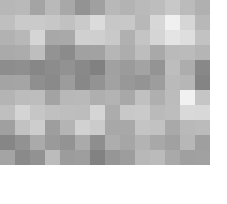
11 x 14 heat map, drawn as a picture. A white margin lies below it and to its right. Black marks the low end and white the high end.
Odd rows or columns: none. Stripes: horizontal, repeating 2 times. Average level on the scale: 70%. Grain: streaks across.
